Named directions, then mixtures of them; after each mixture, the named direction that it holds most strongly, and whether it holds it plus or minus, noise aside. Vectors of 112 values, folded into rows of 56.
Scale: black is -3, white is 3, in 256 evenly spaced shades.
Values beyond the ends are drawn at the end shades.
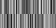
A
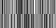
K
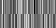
K, minus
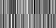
K, minus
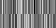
K, minus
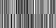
K, plus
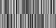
A, plus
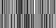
K, plus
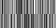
K, plus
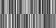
A, minus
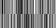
K, plus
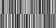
A, minus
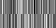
K, minus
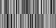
A, plus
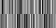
A, minus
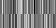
K, minus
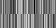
K, minus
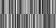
A, minus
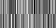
K, minus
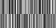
A, minus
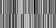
K, minus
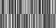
A, minus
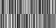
A, minus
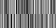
A, plus
